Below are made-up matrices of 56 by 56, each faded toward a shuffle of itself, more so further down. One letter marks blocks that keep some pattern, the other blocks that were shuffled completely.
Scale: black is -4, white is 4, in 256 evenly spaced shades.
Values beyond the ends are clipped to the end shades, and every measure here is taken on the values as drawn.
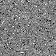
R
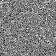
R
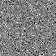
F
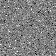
R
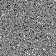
R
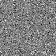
F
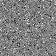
R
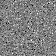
R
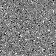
R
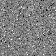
F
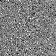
F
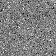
R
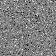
R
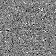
F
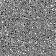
F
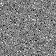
R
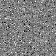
F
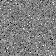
F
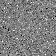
R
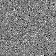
F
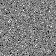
R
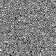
R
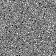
R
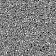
R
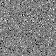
F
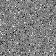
F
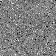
F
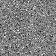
F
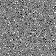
R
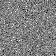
R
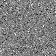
R
